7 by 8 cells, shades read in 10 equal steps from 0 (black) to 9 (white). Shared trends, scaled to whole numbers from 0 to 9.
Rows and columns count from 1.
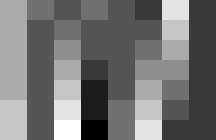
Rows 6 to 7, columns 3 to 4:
8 1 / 9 0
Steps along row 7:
down up down up up down same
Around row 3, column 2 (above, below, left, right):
3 3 6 5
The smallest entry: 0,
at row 7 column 4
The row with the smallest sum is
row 2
